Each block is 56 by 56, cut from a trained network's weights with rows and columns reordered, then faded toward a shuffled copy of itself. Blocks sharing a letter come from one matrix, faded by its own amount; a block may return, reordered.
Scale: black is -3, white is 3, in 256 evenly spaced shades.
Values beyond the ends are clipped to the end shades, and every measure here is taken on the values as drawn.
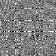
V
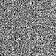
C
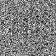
C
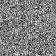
C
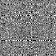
V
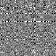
V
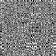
V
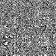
C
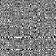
V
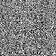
C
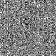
C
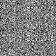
C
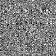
C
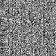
C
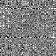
V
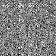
C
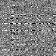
V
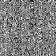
C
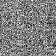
C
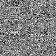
C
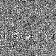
C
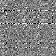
V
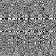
V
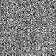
C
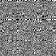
V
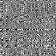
V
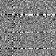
V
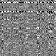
V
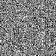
C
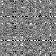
V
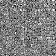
C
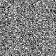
C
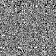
C
